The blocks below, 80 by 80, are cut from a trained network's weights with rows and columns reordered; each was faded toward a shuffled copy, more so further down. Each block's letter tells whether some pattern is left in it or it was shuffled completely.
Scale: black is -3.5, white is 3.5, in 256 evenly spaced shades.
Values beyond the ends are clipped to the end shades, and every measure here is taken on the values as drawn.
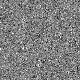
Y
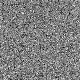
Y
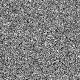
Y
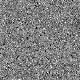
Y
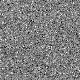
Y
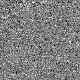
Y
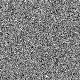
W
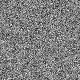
W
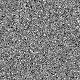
W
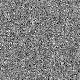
Y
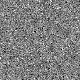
Y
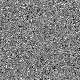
W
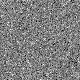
W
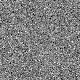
W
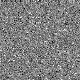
Y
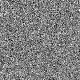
W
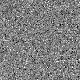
Y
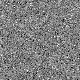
W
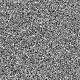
W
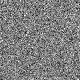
W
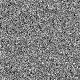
W
